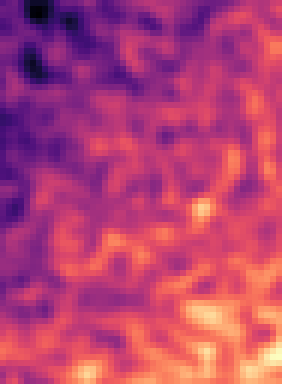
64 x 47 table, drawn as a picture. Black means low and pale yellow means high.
Histogram: bell-shaped. Slope: up to the bottom right. Ninth with the highest average: bottom right. Mirror symmetry: none. Odd rows or columns: none.
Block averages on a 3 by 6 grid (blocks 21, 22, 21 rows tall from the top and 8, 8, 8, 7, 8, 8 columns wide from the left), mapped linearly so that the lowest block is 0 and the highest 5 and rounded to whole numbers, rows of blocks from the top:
0 1 1 2 2 3 / 1 2 3 3 3 3 / 2 3 3 4 5 5
